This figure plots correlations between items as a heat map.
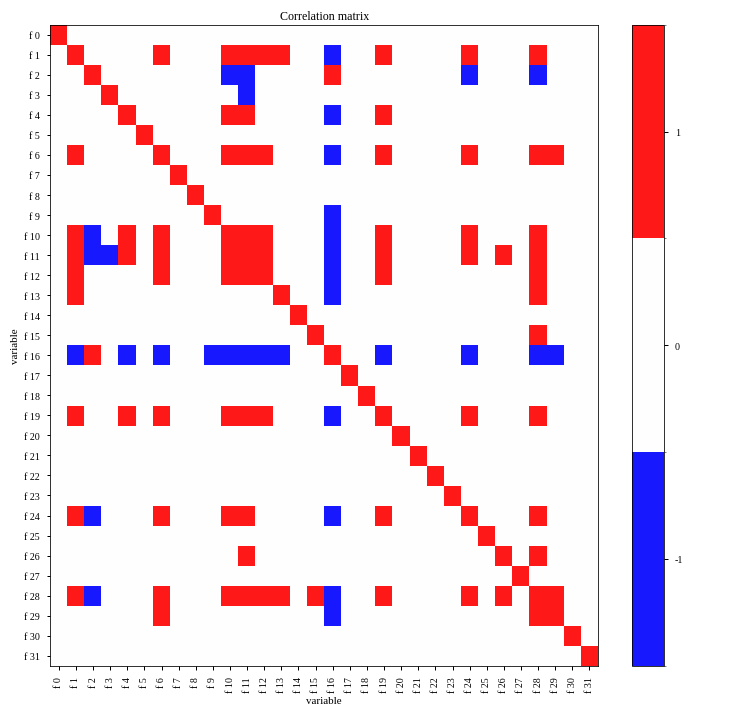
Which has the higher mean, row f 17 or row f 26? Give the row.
f 26
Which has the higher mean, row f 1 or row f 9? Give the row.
f 1
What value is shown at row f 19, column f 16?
-1
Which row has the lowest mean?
f 16
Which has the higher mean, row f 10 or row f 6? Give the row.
f 6
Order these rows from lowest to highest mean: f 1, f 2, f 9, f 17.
f 2, f 9, f 17, f 1
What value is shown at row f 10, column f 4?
1
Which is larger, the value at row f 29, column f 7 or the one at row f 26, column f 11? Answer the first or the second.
the second
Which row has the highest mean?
f 28
